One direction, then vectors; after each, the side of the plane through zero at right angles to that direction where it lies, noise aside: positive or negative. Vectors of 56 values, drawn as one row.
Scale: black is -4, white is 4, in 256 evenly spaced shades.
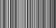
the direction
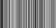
negative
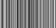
negative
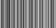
negative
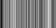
negative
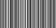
positive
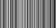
positive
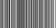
negative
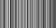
positive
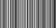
positive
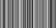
positive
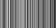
positive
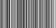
negative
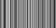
positive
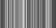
positive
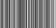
negative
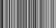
negative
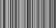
positive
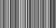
positive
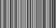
positive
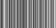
negative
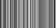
positive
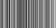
negative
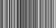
negative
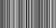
negative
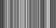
positive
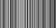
positive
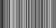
negative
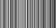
positive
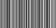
negative
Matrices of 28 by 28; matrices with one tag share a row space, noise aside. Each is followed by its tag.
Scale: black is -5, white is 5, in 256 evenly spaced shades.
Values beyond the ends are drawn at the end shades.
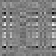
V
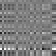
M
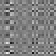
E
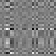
E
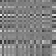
M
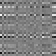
M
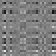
V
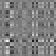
E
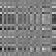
M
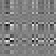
E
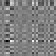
E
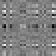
V
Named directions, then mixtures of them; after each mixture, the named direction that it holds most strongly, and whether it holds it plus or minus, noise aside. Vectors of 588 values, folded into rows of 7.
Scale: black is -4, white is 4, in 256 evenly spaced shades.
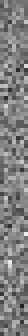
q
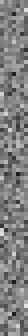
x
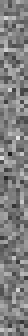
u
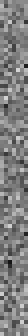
q, minus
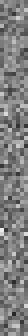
x, plus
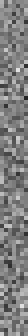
q, minus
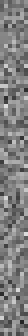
q, plus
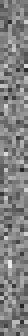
q, plus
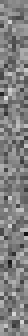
q, minus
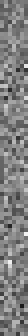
q, plus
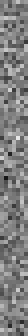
u, plus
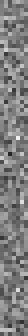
u, plus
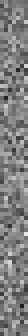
q, plus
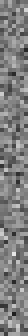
x, plus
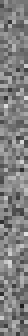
q, plus
